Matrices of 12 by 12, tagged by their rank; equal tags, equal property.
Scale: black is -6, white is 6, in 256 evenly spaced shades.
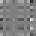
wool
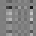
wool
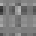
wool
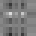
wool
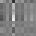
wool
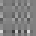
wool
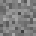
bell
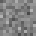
bell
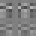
wool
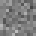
bell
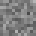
bell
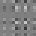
wool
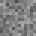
bell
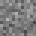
bell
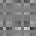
wool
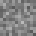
bell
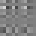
wool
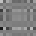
wool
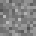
bell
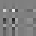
wool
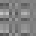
wool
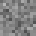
bell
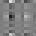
wool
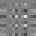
wool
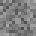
bell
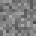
bell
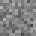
bell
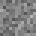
bell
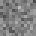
bell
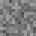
bell
